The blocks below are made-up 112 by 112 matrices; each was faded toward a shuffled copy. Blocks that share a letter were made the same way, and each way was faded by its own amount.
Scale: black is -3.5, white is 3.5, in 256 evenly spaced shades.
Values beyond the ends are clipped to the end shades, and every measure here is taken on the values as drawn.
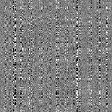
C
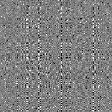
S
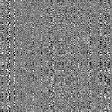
C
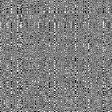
C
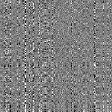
C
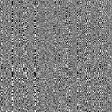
C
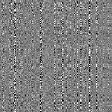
C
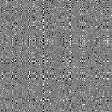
S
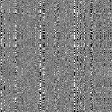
C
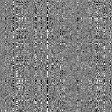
C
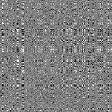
S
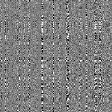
C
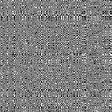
S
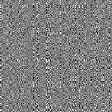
C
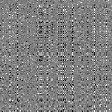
S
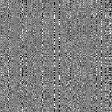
C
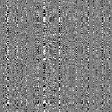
C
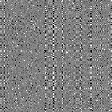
S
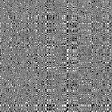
S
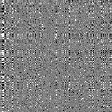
S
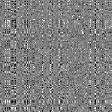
S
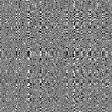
S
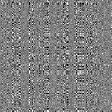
C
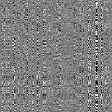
C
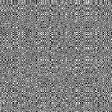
S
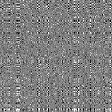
S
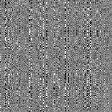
C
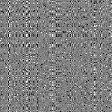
S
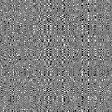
S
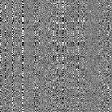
C
